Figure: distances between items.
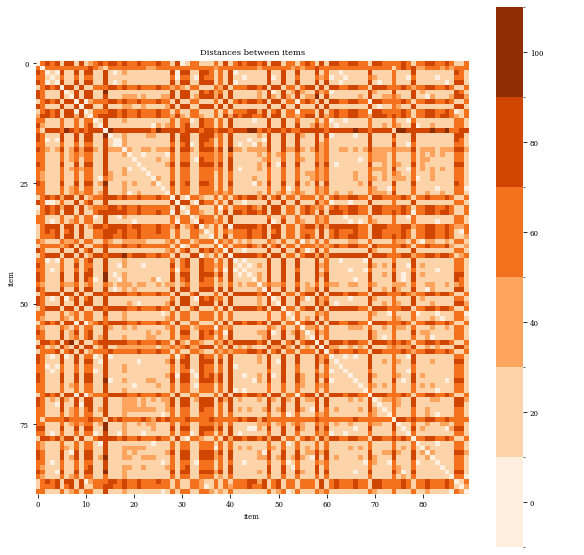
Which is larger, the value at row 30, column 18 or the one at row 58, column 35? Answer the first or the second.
the first
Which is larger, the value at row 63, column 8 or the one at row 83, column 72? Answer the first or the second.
the first
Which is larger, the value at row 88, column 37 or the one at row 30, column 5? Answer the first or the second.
the first
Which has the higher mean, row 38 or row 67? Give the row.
38
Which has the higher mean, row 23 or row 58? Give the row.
58
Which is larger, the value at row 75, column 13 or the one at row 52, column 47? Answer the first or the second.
the first
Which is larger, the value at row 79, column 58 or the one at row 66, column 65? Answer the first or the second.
the first
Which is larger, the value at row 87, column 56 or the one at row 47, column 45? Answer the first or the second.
the first
